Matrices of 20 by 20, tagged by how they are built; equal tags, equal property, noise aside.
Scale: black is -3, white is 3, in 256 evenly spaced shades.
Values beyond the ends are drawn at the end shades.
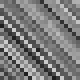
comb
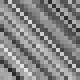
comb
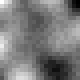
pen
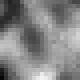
pen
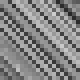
comb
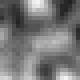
pen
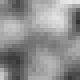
pen
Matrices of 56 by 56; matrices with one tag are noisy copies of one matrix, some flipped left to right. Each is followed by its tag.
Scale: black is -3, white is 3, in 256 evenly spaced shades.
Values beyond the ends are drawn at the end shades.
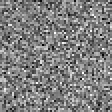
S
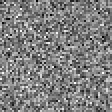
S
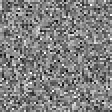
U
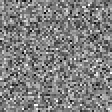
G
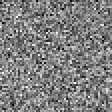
S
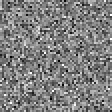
U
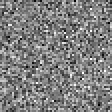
S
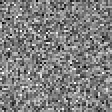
S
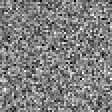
S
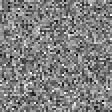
U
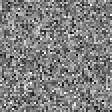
U
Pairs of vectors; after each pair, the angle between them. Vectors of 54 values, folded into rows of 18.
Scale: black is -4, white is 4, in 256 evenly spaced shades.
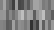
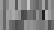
partly opposed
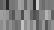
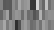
partly aligned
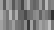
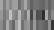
orthogonal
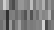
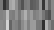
nearly opposite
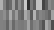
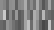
partly aligned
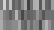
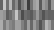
nearly parallel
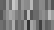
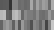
orthogonal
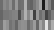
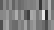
orthogonal
